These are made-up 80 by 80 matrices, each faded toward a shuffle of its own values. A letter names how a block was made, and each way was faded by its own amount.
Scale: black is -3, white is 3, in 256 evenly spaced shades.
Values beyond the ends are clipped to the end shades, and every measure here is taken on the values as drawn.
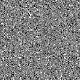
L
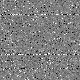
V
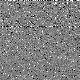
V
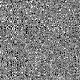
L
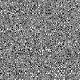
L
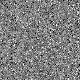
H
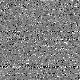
V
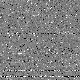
V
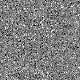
H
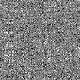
L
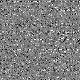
V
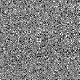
L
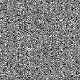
L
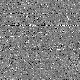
V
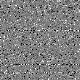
V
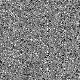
H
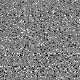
V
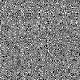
L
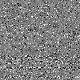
V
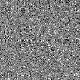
L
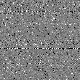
V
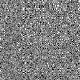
L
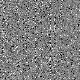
H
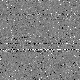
V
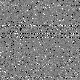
V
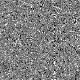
H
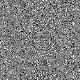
H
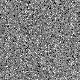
H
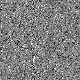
H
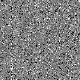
H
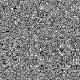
L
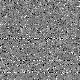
V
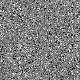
H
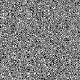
L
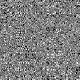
L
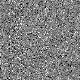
H
